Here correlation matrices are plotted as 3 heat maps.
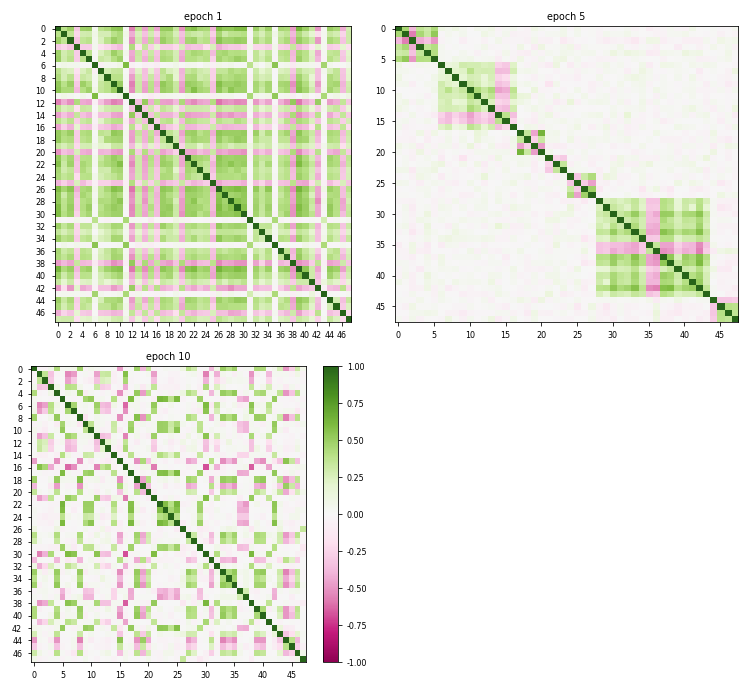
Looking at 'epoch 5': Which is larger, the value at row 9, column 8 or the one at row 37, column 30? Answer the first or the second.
the second
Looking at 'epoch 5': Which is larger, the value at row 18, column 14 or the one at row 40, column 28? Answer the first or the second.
the second
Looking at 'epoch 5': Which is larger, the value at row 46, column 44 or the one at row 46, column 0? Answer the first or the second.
the second
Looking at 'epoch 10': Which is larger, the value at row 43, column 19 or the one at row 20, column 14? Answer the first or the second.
the second
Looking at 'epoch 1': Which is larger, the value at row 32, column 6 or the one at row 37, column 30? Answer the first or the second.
the second
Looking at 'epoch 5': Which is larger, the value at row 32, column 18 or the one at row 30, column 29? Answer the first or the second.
the second
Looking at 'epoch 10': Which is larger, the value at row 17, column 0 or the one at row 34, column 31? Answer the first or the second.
the first
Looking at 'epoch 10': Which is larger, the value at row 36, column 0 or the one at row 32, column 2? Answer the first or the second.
the first
